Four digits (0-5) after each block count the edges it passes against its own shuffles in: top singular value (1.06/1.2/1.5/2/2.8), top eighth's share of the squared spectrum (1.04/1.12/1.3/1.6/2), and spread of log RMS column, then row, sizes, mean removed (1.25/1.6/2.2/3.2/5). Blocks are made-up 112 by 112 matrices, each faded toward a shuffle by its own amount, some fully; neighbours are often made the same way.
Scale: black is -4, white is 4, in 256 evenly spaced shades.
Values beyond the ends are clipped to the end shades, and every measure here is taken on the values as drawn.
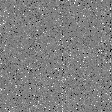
1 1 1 0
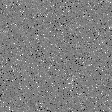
0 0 0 0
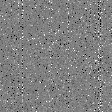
2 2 2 0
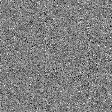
0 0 2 0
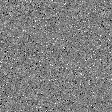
0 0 0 0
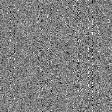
2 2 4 0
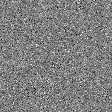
0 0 0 0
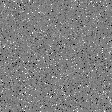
0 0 0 0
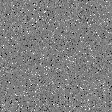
2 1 0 0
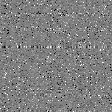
4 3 1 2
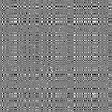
5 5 4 4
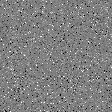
3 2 0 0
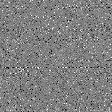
4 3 1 1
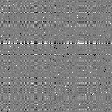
5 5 3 3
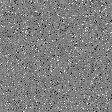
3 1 0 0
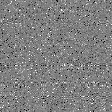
4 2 1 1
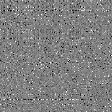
4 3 1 2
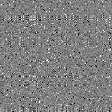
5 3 2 2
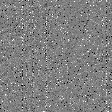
2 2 2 0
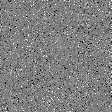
1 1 1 0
